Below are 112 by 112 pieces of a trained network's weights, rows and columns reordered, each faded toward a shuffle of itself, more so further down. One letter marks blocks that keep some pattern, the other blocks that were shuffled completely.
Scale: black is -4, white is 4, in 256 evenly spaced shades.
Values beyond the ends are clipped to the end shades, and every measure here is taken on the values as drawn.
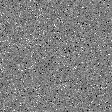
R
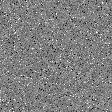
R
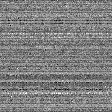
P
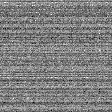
P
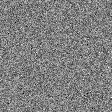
R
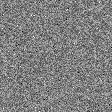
R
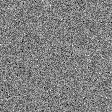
R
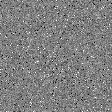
P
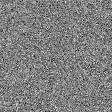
R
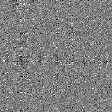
P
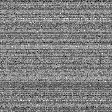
P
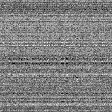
P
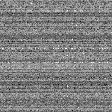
P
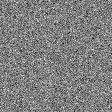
R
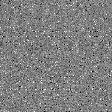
P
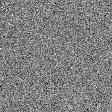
R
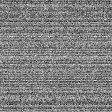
P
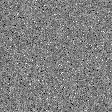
R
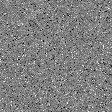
R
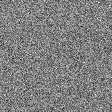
R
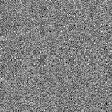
P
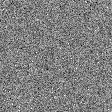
R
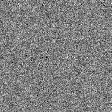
P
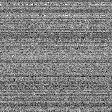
P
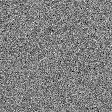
R
